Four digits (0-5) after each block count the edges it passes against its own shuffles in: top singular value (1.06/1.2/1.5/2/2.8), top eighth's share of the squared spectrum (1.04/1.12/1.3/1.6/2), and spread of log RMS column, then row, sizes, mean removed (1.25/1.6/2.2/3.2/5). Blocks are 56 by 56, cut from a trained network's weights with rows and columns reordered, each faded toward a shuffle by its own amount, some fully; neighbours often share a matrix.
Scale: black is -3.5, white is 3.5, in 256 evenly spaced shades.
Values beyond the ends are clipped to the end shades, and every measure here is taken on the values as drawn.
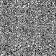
1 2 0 1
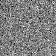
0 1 0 0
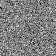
0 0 0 0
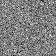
0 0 0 0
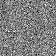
0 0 0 0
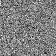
0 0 0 0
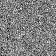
0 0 0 0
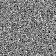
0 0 0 0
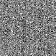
1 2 0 1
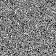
0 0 0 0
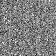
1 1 0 0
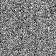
1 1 0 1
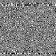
3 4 1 3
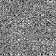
3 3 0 2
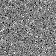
1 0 0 0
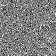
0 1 0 0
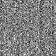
2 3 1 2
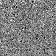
1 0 0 0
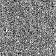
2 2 0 0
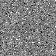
2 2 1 1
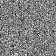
1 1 0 1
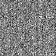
2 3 1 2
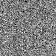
1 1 0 0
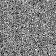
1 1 0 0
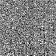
2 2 0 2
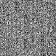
2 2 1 2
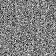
0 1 0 0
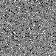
2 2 0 1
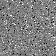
0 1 0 0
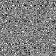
3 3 0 2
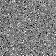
2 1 0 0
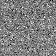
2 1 0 0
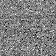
1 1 0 0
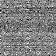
3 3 2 0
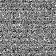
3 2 1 0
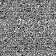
2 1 0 0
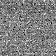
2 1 0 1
